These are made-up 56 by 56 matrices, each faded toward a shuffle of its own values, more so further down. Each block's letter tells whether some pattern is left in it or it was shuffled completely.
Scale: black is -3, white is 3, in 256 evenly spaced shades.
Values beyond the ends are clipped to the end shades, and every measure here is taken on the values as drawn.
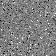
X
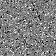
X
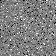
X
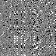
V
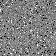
X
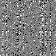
V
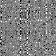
V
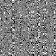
V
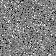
X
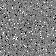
X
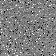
X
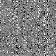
V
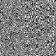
V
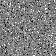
X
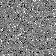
X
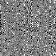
V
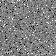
X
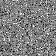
X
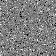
X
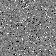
X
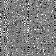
V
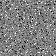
X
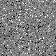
X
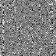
V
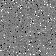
X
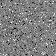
X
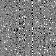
V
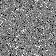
X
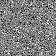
X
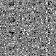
V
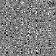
V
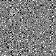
V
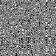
V
